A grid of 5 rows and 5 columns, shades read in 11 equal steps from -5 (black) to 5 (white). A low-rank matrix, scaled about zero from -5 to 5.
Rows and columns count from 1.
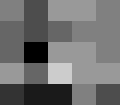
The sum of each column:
-4 -14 0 3 -1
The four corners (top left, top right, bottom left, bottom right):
0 0 -3 -2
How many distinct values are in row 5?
4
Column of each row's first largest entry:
3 4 3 3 4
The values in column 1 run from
-3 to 1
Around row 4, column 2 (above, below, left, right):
-5 -4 1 3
